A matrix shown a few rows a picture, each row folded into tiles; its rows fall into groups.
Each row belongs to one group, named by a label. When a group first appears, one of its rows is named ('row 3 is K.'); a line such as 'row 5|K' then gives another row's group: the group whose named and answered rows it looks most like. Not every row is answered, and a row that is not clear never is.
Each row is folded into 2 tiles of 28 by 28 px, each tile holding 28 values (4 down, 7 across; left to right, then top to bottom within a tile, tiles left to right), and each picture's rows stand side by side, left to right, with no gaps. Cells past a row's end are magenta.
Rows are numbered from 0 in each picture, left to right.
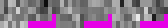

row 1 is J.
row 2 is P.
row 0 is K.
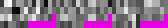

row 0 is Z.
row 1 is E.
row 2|J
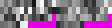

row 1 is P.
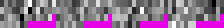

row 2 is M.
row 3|K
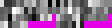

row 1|J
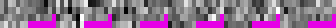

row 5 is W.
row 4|P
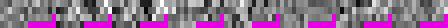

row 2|P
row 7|P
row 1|P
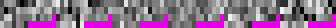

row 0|W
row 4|E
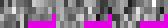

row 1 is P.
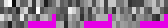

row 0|Z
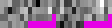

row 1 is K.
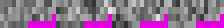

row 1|P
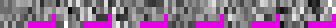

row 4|E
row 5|P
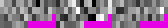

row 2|W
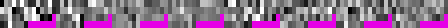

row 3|J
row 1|J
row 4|Z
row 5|W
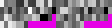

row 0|E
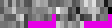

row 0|J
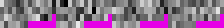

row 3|W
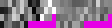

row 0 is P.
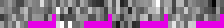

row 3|K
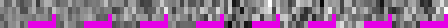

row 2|P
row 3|W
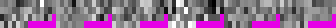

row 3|K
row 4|E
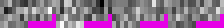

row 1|K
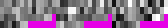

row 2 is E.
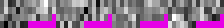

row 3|E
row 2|J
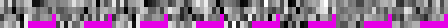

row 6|Z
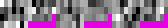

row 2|M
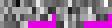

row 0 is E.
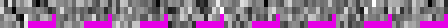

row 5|Z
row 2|K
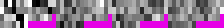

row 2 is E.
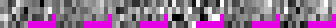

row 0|M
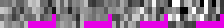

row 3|Z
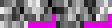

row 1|P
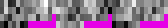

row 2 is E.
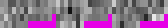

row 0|M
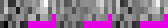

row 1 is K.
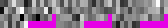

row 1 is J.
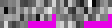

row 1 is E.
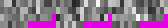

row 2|P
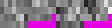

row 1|P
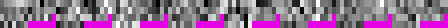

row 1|P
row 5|E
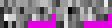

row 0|E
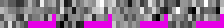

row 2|E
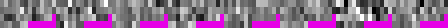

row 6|P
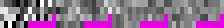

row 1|P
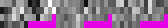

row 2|Z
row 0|P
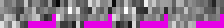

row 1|J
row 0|E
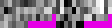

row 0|W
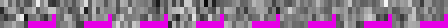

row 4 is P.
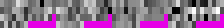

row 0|M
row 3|W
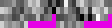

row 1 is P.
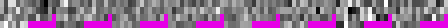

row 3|W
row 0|K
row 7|W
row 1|Z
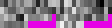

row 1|K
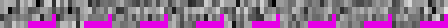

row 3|W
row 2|W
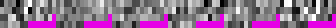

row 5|Z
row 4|J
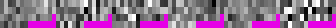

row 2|J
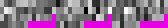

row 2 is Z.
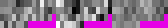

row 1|E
